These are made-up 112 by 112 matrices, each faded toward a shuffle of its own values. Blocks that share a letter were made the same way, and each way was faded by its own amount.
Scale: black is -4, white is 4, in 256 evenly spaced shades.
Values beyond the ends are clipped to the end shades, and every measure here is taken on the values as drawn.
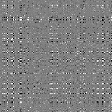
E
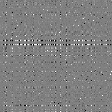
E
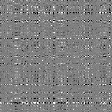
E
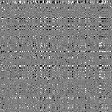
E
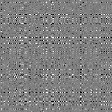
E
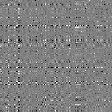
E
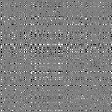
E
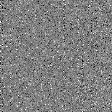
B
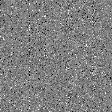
B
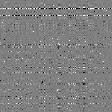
E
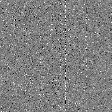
B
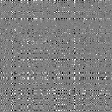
E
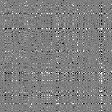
E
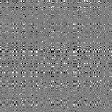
E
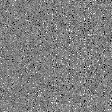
B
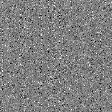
B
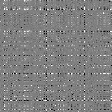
E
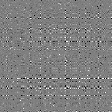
E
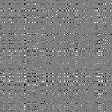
E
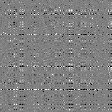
E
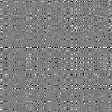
E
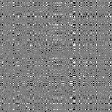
E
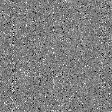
B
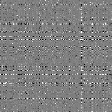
E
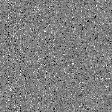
B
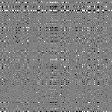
E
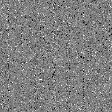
B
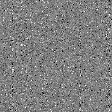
B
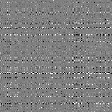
E
